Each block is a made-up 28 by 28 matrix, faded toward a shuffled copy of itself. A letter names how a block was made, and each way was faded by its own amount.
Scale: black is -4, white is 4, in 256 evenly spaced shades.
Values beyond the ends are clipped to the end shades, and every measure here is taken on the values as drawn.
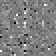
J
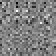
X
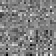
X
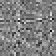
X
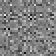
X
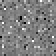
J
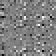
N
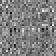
X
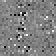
J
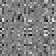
N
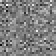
X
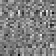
X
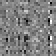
N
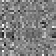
X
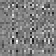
N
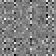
N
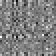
X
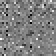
J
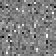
J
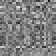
X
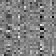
N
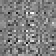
X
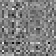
N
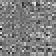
X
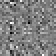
X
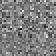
X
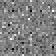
J
